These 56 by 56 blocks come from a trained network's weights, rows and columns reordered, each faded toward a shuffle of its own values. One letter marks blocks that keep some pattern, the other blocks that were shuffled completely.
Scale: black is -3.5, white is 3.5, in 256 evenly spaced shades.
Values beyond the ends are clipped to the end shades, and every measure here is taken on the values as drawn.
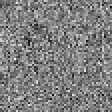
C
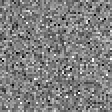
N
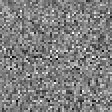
C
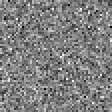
N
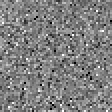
N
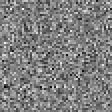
C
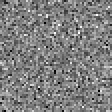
N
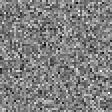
N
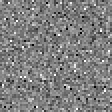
N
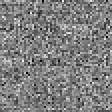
C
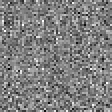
C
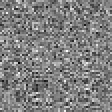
C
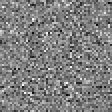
C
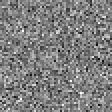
N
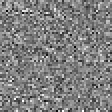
C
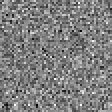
C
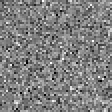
N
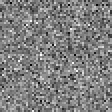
N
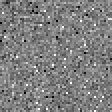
N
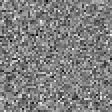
C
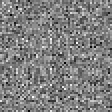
C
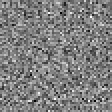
C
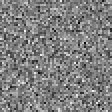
N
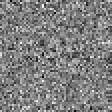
C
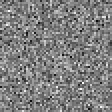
N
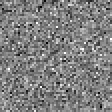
N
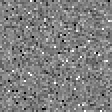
N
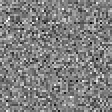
C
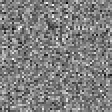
C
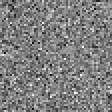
N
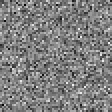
N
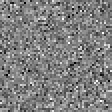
N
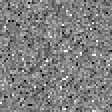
N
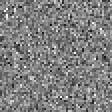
N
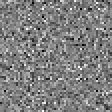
C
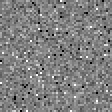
N
